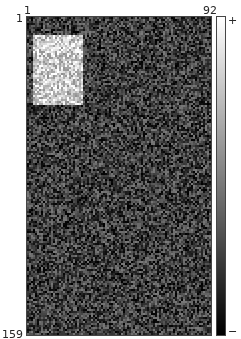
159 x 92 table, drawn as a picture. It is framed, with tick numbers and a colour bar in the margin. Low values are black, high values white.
Average level on the scale: 30%. Odd patch: higher, in the top left. Mirror symmetry: none. Ninth with the highest average: top left. Histogram: skewed, a long tail of high values.
